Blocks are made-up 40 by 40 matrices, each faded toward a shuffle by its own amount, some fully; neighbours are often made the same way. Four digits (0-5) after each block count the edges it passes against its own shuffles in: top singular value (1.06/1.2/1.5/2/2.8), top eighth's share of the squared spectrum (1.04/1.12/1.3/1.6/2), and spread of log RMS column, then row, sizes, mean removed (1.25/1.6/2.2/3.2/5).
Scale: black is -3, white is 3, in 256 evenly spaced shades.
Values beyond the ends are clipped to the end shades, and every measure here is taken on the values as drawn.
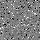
0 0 0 0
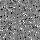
1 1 1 0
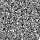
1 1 0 0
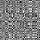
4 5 3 2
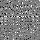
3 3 1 2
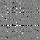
4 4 2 2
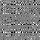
4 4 2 3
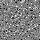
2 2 0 0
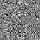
3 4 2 2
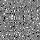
3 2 1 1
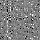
3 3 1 1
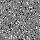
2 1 0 0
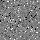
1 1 0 0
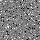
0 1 0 0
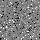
0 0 0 0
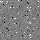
1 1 0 0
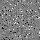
0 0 0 0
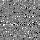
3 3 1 1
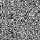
3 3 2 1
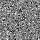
0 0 0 0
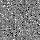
0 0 0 0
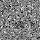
2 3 1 1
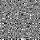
3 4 1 2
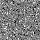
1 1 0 0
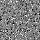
1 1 0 0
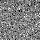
1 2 0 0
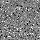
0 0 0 0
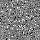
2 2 0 0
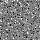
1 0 0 0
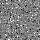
0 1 0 0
